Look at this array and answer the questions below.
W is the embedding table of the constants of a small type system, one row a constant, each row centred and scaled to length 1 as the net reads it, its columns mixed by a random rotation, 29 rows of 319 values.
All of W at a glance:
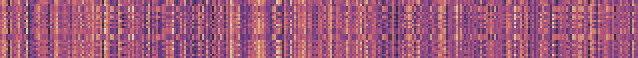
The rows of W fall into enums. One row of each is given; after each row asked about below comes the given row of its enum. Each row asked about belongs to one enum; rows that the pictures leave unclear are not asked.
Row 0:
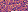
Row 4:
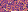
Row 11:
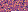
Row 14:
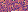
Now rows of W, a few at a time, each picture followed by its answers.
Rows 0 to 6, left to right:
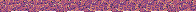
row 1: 0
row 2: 14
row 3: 4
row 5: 4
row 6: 14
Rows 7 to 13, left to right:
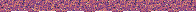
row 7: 11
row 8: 4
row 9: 11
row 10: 14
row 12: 0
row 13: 11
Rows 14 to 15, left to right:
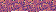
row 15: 14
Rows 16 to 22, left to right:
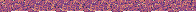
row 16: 14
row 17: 4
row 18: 4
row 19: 4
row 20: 0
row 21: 14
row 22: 11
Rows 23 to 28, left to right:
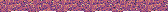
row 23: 0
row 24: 14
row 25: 0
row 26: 0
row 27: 11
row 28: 0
